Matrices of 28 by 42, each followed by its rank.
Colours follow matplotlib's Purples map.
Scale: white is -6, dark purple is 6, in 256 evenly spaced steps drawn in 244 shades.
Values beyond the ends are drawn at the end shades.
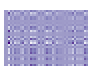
one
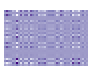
one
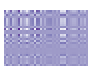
one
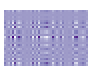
one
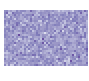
full rank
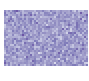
full rank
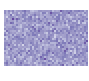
full rank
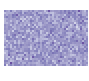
full rank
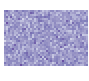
full rank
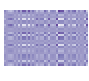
one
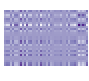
one
